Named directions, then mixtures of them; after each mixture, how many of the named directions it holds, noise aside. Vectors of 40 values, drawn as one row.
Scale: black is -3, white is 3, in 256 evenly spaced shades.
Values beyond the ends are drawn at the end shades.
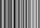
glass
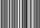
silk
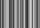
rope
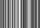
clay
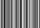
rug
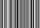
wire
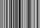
one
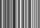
three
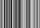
three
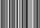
two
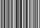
one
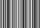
two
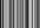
one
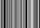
three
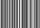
one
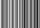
two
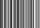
three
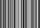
two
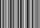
two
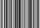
three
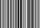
one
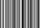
one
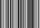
two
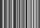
three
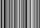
three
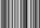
three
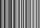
one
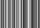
one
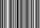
two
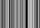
three
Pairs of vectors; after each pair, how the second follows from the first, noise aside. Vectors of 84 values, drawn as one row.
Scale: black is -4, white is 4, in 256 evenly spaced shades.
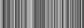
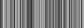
negated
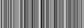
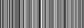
negated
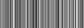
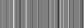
partly zeroed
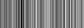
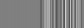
partly zeroed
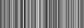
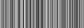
negated
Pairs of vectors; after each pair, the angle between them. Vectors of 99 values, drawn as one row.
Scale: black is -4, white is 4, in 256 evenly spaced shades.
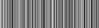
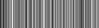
nearly opposite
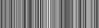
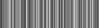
partly aligned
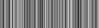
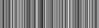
nearly parallel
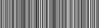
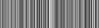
partly opposed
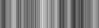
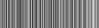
orthogonal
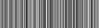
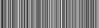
orthogonal
